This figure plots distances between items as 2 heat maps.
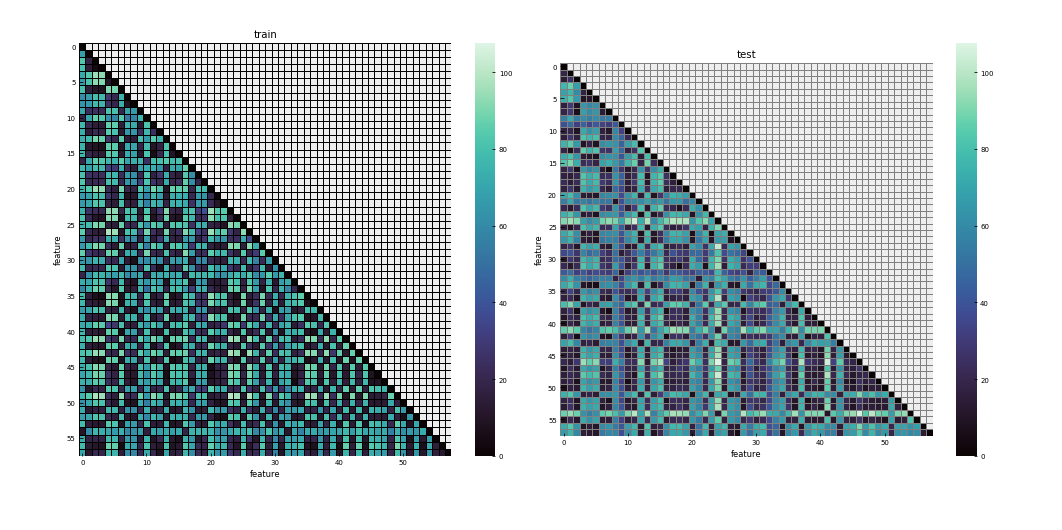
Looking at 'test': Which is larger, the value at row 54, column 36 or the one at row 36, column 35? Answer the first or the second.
the first
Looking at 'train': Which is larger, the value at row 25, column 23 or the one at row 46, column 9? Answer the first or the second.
the first
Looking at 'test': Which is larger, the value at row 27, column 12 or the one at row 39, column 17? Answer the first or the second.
the second
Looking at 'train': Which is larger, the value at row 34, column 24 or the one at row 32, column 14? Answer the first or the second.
the first
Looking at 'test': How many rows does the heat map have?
58
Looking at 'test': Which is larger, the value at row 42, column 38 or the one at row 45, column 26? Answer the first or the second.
the second
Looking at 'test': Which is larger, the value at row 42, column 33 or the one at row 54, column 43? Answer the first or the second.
the second
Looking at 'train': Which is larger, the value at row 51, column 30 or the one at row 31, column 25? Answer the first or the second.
the second
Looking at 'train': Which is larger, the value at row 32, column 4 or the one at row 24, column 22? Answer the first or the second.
the second
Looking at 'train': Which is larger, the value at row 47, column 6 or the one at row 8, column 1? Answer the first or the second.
the first
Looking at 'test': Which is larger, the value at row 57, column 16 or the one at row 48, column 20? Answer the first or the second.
the second
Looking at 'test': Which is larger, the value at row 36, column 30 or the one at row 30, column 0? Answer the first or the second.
the first
